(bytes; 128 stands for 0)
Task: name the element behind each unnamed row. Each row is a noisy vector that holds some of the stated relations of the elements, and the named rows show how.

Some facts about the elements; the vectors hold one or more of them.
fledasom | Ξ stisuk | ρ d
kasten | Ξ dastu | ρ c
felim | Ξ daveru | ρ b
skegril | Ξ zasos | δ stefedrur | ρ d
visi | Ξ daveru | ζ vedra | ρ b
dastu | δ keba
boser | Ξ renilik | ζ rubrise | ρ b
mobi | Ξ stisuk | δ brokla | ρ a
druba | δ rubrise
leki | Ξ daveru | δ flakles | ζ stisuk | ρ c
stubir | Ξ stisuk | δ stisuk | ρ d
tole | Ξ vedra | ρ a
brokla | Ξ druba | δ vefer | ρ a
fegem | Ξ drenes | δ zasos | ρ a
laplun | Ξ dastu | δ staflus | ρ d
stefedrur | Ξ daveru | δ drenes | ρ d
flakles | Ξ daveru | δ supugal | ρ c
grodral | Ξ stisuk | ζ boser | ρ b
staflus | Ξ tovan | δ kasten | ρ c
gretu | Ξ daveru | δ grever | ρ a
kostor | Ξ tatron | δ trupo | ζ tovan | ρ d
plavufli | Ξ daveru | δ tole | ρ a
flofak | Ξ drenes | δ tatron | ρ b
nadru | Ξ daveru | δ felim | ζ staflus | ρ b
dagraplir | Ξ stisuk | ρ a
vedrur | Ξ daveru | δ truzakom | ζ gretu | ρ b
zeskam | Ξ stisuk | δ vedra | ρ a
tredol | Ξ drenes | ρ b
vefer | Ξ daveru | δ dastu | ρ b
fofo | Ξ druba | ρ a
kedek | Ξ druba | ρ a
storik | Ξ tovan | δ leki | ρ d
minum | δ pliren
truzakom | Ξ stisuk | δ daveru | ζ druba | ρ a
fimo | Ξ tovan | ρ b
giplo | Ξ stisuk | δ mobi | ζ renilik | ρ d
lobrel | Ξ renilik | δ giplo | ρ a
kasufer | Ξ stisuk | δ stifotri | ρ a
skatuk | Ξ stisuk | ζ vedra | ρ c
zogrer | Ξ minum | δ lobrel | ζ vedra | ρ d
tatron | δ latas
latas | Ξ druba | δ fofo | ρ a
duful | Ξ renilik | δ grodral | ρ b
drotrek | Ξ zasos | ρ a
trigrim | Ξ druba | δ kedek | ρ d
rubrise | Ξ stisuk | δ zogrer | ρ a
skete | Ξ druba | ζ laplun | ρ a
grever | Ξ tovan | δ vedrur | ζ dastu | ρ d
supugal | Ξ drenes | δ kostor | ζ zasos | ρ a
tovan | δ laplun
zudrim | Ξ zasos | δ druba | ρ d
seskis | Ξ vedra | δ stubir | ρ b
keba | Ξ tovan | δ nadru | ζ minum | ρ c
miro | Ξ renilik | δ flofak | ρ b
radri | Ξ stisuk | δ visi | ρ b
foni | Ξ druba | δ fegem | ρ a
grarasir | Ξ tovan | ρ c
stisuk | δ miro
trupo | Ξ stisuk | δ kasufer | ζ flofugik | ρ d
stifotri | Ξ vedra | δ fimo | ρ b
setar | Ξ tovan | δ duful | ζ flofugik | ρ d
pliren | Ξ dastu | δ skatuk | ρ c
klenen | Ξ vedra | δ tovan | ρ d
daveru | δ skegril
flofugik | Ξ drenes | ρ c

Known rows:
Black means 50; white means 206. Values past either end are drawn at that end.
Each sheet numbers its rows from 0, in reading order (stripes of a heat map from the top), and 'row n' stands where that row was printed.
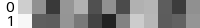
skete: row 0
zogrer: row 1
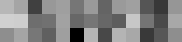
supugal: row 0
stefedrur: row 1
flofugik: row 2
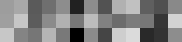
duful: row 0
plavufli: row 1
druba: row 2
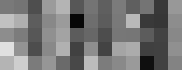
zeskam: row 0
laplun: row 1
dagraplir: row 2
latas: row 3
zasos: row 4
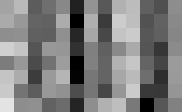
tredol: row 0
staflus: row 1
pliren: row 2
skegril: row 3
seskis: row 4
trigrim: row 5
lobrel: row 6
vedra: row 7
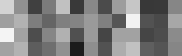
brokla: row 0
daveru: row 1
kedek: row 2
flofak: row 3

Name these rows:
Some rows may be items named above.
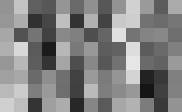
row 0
vedrur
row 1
keba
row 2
skatuk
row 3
felim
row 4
vefer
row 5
tatron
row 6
zasos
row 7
grever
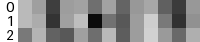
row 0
supugal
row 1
setar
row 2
leki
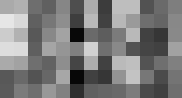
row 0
kasten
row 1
fimo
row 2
laplun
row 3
tole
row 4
kasten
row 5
radri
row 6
stisuk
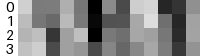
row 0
druba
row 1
zudrim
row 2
storik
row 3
kostor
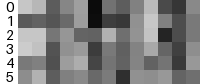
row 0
laplun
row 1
radri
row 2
drenes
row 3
skegril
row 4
zeskam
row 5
grodral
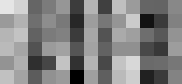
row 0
fimo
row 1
renilik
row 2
stifotri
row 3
fegem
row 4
keba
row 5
tovan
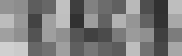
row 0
gretu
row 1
foni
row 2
giplo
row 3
stefedrur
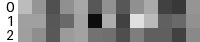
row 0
drotrek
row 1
grarasir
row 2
kasufer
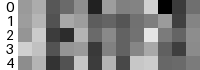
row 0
dastu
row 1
trupo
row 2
nadru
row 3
skegril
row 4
keba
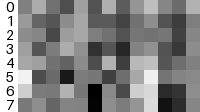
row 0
flakles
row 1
mobi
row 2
truzakom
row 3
rubrise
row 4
kasten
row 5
visi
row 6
druba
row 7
minum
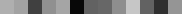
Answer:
klenen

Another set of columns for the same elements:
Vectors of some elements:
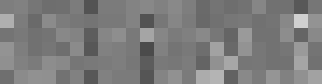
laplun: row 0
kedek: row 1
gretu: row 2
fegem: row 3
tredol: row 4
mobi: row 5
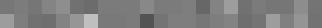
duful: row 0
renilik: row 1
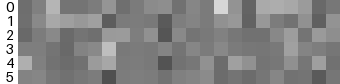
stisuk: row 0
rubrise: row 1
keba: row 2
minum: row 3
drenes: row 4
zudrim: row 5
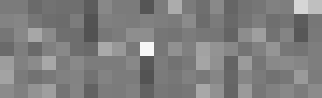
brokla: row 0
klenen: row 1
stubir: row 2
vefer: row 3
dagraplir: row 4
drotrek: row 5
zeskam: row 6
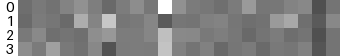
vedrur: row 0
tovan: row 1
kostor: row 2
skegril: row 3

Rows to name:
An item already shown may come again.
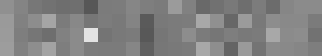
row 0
trigrim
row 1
dagraplir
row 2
zasos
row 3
dagraplir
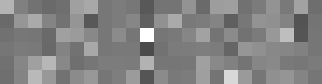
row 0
drenes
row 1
giplo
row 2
daveru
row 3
tatron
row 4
radri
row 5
skatuk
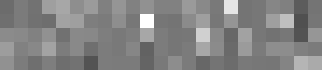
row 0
visi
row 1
daveru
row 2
kasufer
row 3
dagraplir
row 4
foni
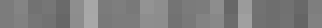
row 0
supugal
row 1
supugal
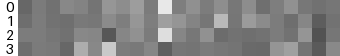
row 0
nadru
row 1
leki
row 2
stefedrur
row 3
tovan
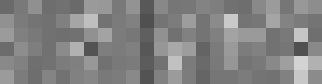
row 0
keba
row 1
vedra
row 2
flofugik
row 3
zogrer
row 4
druba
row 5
skete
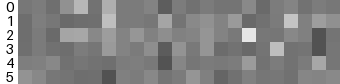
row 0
fimo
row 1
dastu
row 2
visi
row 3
setar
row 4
pliren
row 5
trigrim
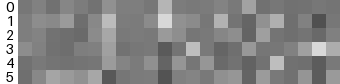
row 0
stifotri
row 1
trupo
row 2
supugal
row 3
druba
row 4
setar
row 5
rubrise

